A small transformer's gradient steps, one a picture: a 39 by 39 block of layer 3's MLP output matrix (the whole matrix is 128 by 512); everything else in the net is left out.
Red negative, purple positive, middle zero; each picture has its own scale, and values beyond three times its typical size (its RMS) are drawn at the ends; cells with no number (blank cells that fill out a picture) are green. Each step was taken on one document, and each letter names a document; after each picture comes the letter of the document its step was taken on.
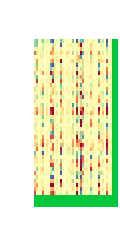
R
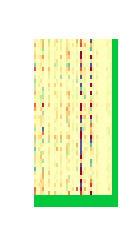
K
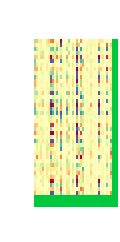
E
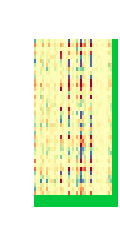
K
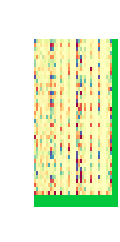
E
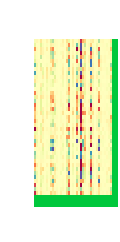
R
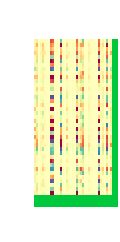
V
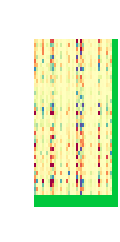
R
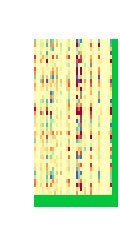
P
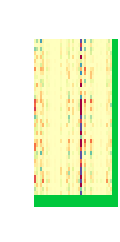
K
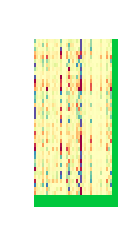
K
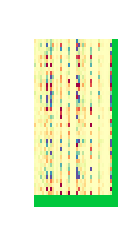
P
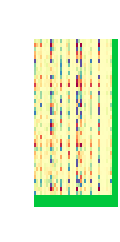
E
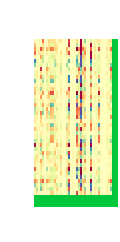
E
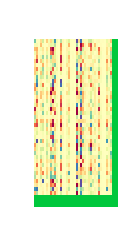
R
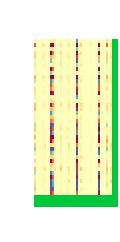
V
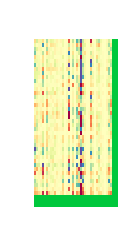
K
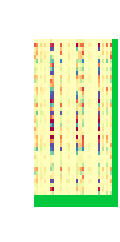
V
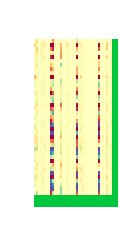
V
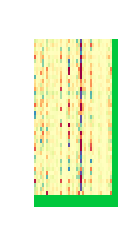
K
